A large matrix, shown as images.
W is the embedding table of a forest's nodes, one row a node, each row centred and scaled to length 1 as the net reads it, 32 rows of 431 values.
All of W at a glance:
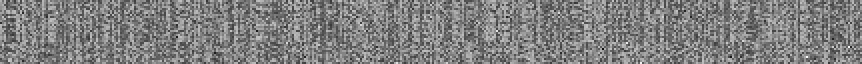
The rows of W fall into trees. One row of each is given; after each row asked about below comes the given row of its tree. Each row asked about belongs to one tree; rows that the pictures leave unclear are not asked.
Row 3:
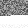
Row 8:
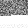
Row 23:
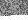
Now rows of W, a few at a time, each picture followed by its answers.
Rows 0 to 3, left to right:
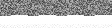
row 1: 3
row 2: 8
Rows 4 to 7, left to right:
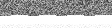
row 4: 3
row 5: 8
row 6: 8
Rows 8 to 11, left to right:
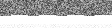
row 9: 3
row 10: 3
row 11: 23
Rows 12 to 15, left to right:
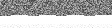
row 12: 3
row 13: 3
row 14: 3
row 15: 8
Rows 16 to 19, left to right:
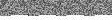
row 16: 3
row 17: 3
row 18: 3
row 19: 3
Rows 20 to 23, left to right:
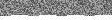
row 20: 3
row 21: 8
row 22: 8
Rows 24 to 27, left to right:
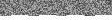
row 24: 8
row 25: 3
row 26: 23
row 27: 8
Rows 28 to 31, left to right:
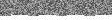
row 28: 8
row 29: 23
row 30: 23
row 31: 8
